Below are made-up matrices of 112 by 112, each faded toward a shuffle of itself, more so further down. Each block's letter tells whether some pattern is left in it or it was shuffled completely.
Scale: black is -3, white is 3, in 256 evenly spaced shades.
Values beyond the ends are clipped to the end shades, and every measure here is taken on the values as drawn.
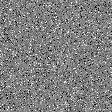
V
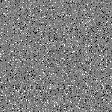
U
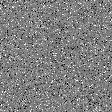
V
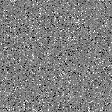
U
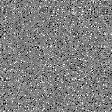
U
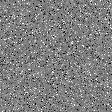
V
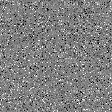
U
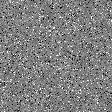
V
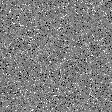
V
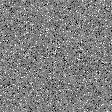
V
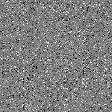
U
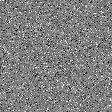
V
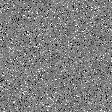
V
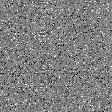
U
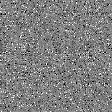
U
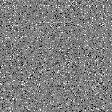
U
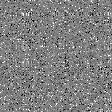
U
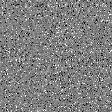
U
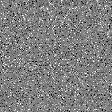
U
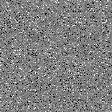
U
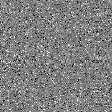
U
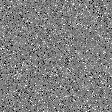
V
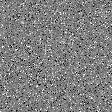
V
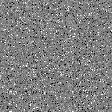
U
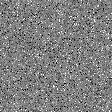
V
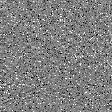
U
